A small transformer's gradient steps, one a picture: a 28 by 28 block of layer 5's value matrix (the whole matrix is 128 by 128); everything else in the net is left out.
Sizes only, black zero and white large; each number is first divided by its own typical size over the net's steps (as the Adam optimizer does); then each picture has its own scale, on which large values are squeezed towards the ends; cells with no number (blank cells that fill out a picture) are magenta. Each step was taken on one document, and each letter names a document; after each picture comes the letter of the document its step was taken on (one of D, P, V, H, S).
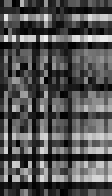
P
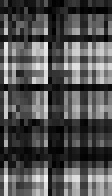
P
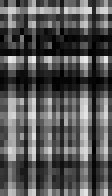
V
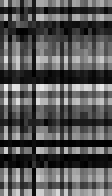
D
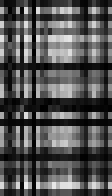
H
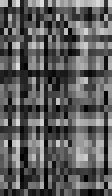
D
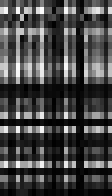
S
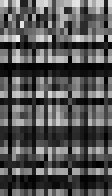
D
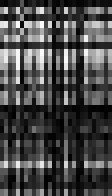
S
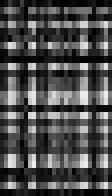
V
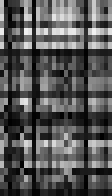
H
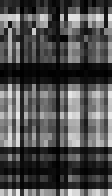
P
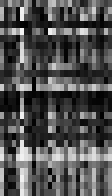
H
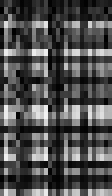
P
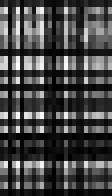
S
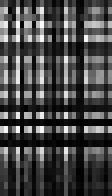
S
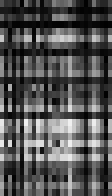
H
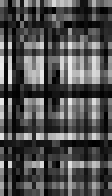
H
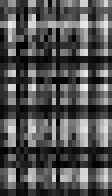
V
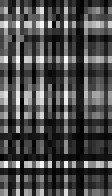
S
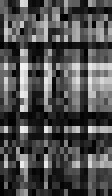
P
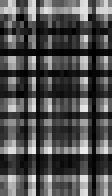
V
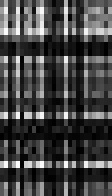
S
